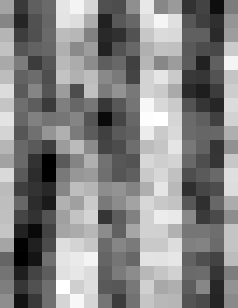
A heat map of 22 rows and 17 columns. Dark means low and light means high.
Average level on the scale: 50%. Grain: streaks running down. Stripes: upright, repeating 3 times. Slope: none.
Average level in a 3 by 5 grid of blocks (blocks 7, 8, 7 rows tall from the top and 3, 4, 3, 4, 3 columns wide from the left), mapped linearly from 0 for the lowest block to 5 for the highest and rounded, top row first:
2 4 1 4 1
2 2 1 5 2
0 5 2 5 2
